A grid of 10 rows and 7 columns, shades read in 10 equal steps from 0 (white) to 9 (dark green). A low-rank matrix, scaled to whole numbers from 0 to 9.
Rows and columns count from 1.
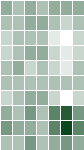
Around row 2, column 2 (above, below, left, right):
3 3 3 4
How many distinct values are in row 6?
1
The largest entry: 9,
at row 9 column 6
